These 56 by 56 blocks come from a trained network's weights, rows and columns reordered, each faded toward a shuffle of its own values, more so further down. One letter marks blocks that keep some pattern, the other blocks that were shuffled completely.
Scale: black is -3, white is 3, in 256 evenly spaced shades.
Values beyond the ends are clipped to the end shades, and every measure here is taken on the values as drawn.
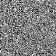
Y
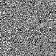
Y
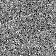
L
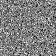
L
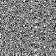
Y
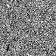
Y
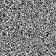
Y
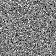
L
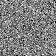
L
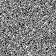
L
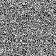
Y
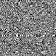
Y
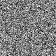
L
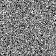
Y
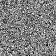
L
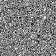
Y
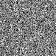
Y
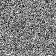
L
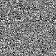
Y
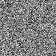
L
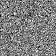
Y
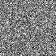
Y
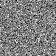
L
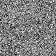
L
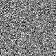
Y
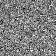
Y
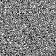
Y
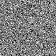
Y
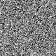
L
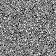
L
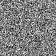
L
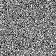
L
